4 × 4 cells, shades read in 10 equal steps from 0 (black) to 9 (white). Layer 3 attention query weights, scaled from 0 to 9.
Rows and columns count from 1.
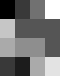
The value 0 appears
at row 1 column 1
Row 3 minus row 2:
-1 2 2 0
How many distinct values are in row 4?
4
